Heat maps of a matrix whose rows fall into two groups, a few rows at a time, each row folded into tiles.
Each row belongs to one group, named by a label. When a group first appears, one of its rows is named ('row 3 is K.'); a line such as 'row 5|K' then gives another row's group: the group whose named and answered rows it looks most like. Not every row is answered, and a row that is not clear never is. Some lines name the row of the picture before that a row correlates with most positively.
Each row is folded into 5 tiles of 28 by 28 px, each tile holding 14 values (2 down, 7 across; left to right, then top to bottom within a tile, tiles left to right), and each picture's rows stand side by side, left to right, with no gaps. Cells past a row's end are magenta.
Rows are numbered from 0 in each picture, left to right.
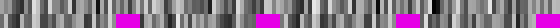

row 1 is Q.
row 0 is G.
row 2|G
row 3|G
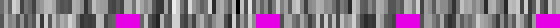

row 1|G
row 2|Q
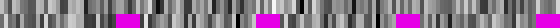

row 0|Q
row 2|G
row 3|Q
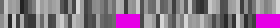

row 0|Q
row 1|Q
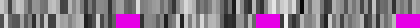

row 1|Q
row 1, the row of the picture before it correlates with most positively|1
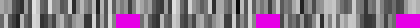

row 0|G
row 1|G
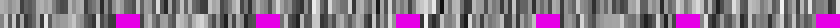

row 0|Q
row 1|Q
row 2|G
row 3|G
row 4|Q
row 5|G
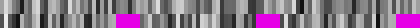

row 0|G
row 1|Q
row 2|G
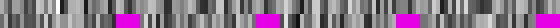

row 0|Q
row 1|Q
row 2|G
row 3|Q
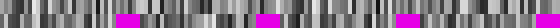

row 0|G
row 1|Q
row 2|G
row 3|Q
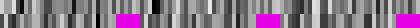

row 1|G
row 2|G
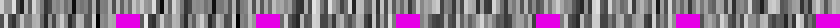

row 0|G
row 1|G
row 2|G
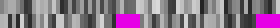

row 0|Q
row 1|Q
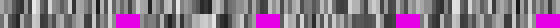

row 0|G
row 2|Q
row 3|G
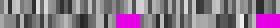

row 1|Q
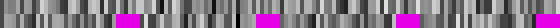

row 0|Q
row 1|G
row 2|Q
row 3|Q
